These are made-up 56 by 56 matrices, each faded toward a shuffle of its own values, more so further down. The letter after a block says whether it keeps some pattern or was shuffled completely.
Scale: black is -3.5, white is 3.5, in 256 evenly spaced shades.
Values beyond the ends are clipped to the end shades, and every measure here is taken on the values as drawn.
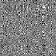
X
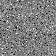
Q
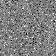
Q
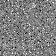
Q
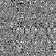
X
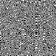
X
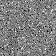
Q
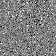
Q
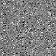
X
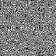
X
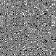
X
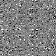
X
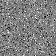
Q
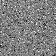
Q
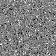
Q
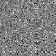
X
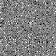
X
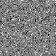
X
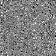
X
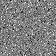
Q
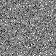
Q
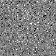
X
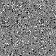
X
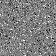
Q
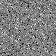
Q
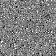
X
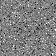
Q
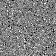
Q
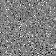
X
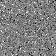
Q
